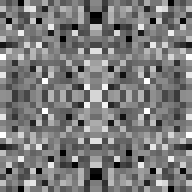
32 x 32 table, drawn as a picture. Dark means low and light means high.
Slope: none. Odd rows or columns: none. Mirror symmetry: left to right and top to bottom. Stripes: none. Grain: fine. Average level on the scale: 50%.
